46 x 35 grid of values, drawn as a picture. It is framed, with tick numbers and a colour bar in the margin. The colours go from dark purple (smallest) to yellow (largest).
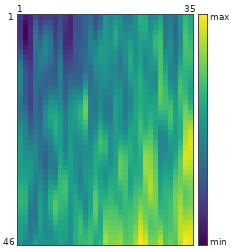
Ninth with the lowest average: top left. Ninth with the highest average: bottom right. Lone odd cells: none. Grain: streaks running down. Mirror symmetry: none. Slope: up to the bottom right.
